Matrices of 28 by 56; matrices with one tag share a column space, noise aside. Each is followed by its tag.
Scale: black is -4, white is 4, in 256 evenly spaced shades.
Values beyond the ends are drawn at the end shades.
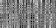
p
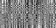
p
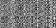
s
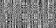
p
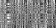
p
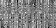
p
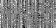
p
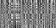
p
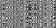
s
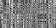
p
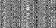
s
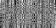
p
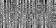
p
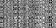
s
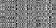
s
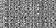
s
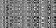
s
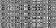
s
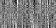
p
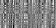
p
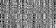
p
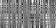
p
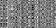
s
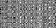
s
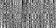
p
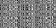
s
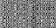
s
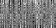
p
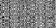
s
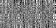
p
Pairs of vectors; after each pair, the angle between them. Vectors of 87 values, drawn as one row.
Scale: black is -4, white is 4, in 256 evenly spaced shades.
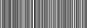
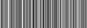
partly opposed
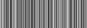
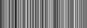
partly opposed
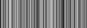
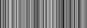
nearly parallel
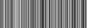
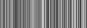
nearly opposite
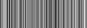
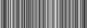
nearly opposite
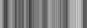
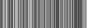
partly opposed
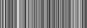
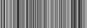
nearly opposite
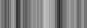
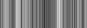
nearly opposite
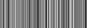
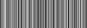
partly aligned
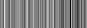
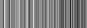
nearly parallel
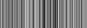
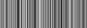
orthogonal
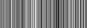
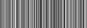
partly aligned
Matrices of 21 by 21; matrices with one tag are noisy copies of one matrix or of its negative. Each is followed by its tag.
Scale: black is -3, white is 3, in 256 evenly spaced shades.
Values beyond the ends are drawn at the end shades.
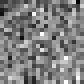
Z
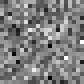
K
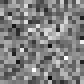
K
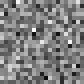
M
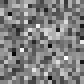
K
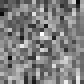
Z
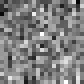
Z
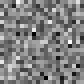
M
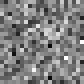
K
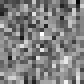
Z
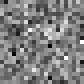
K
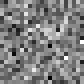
K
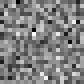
M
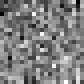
Z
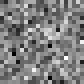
K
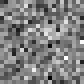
K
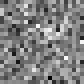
K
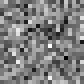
K
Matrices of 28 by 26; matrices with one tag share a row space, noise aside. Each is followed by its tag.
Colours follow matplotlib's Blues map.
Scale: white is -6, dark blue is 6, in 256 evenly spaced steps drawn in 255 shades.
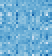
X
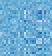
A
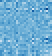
X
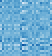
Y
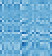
Y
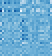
Y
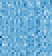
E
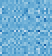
E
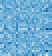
X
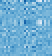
A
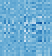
A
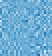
E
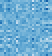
X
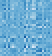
A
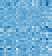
X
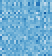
E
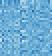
Y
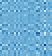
E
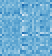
Y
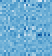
A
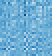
A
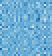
E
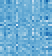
X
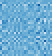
E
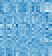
X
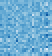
X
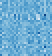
E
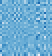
E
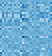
Y
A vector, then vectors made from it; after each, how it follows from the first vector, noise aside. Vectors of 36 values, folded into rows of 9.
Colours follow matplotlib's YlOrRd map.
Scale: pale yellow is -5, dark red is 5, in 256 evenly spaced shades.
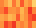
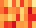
scaled up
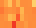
partly zeroed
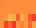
partly zeroed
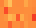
partly zeroed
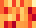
scaled up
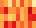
scaled up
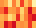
scaled up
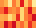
scaled up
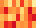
scaled up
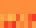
partly zeroed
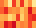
scaled up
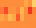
partly zeroed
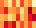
scaled up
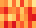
scaled up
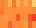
partly zeroed
